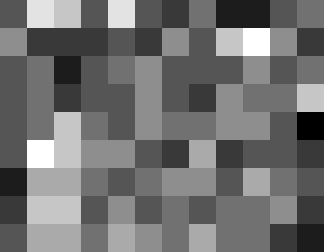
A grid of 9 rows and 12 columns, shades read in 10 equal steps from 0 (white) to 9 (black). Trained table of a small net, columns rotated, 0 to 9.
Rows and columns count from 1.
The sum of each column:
55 31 36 50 41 46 49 45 47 40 49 56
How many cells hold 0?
2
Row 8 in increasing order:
2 2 4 4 5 5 5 6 6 6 7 7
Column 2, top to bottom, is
1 7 5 5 5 0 3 2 3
